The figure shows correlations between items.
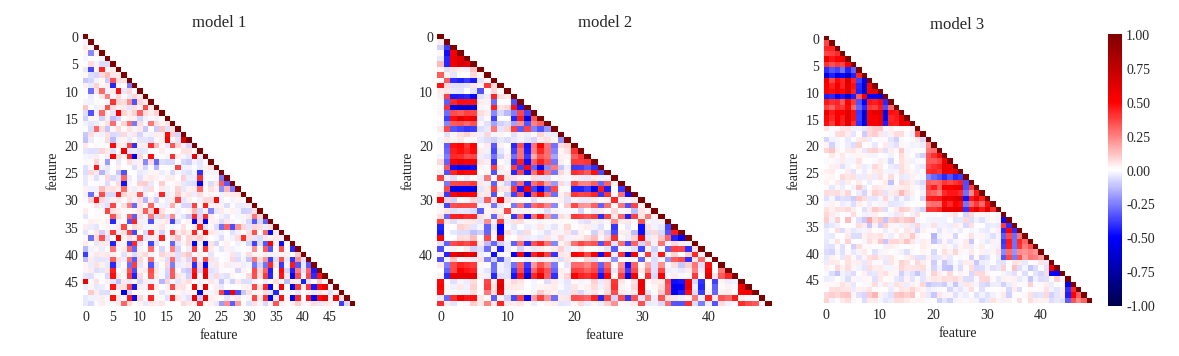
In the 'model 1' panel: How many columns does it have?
50
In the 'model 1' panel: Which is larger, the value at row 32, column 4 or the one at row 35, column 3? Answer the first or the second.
the first
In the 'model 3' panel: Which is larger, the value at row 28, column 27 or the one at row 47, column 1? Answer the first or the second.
the first
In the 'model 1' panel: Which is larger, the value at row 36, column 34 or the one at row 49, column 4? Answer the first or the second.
the second
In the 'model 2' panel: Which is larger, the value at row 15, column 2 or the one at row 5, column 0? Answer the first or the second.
the first
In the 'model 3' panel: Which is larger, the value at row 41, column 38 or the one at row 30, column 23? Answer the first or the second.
the second
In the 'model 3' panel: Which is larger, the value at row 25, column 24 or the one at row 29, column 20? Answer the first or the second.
the first
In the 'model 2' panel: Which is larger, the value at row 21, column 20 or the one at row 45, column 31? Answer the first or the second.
the first
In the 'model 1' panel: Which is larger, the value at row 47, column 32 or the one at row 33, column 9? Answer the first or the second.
the first
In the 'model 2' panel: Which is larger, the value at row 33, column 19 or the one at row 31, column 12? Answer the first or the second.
the second
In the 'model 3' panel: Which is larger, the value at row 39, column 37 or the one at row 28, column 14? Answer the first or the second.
the first
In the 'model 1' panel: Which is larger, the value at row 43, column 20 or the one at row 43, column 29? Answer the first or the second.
the first
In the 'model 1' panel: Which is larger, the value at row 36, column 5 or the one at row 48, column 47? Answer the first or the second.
the first
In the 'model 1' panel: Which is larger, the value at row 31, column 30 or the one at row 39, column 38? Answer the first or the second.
the first
